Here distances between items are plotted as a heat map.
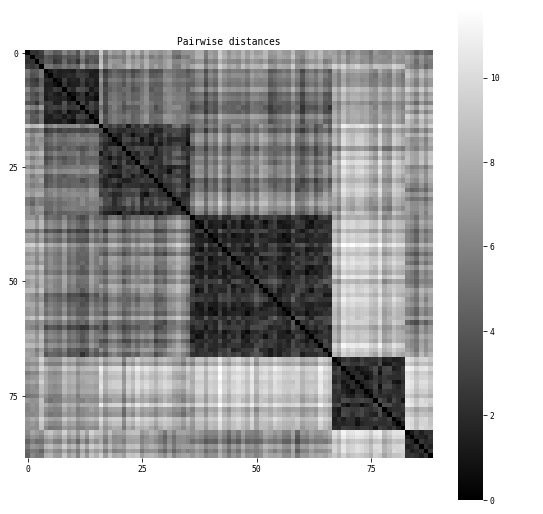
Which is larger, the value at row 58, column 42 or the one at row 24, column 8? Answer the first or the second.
the second
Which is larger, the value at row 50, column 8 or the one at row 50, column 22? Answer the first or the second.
the first
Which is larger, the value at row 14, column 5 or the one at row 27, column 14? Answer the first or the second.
the second
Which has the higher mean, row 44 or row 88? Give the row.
88
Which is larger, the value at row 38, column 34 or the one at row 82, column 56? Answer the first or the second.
the second
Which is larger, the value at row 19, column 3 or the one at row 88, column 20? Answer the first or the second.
the second
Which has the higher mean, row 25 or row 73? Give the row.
73
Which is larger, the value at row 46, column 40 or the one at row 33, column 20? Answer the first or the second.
the second
